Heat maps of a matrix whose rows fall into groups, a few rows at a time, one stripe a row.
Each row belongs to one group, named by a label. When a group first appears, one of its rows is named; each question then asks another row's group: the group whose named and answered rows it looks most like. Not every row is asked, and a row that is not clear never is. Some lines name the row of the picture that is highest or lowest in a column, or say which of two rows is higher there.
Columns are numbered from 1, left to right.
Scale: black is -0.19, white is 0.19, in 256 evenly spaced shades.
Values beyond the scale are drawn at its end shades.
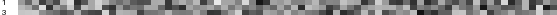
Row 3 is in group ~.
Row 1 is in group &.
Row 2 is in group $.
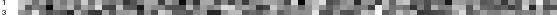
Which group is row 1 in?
$
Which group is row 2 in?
$
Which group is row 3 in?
~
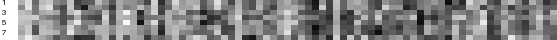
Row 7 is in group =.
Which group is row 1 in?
=
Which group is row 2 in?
=
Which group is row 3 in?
=
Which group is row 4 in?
~
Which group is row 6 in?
=
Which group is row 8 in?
~
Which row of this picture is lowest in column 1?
2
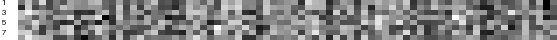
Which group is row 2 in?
$
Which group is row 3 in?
~
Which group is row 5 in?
~
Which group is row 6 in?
&
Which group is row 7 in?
$
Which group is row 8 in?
~
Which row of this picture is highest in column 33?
6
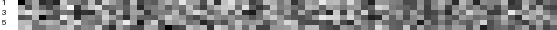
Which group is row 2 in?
&
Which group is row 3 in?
~
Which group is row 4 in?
&
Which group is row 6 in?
$
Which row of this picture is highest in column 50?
3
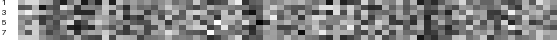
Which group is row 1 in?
~
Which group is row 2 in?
&
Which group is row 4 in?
$
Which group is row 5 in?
&
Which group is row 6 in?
~
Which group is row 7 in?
&
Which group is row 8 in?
~
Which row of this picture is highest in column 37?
4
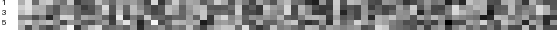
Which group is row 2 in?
~
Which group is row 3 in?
~
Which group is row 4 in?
$
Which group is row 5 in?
=
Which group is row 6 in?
&
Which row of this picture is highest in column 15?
4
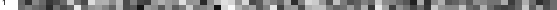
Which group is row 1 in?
&
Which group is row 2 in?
$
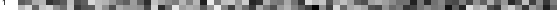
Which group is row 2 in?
=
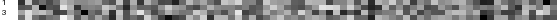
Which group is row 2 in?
&
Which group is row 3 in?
~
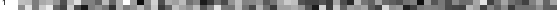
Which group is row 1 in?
=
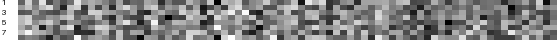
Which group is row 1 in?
$
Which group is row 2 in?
=
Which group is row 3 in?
&
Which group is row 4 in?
$
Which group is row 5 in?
=
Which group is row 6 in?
&
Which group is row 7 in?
~
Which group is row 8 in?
$
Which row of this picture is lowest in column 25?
2
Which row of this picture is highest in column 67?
5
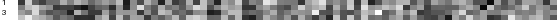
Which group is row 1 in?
$
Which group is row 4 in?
~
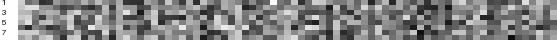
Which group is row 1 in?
$
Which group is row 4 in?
$
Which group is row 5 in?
=
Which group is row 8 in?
=
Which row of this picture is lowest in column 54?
1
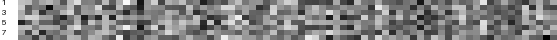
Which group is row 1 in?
=
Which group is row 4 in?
~
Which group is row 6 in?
=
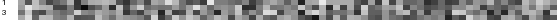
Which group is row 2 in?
~
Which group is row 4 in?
=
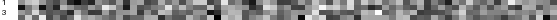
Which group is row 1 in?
~
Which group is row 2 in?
&
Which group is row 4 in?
$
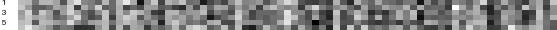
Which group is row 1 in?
=
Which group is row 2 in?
$
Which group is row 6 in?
~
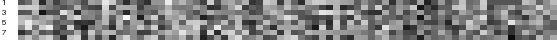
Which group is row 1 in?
&
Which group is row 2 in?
~
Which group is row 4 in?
=
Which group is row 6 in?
=
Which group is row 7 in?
&
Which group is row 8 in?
=
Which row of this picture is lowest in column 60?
2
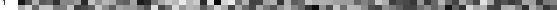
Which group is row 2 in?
=
